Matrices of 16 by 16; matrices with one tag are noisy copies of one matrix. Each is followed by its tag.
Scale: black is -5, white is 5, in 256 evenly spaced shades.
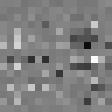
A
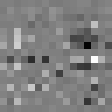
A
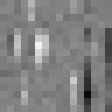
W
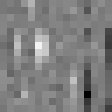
W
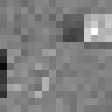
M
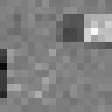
M
